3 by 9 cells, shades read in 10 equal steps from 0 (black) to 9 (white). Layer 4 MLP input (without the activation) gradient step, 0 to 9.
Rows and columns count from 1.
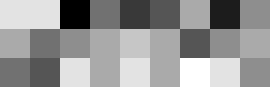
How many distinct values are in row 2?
5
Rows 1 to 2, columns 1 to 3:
8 8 0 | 6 4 5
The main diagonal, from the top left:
8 4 8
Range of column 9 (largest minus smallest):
1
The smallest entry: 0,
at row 1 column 3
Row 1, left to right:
8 8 0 4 2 3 6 1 5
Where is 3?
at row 1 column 6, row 2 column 7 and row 3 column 2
